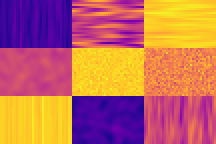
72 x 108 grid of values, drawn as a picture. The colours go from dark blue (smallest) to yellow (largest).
It is made of 3 by 3 panels. Panel 1,1: very low, streaked downward, faint in contrast. Panel 1,2: middling, streaked across, strong in contrast. Panel 1,3: very high, streaked across, faint in contrast. Panel 2,1: middling, blotchy, faint in contrast. Panel 2,2: very high, fine-grained, faint in contrast. Panel 2,3: high, fine-grained. Panel 3,1: very high, streaked downward, faint in contrast. Panel 3,2: very low, blotchy, faint in contrast. Panel 3,3: middling, streaked downward.
